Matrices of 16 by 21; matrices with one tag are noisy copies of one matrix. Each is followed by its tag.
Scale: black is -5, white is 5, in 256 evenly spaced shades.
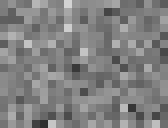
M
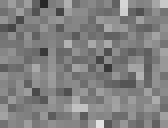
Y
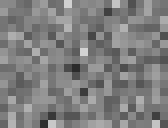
M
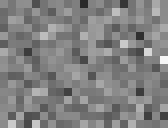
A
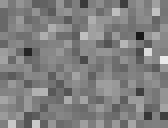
A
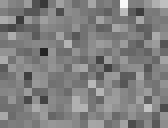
Y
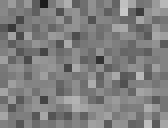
Y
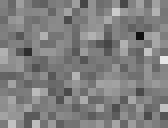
A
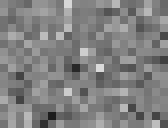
M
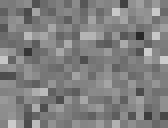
A
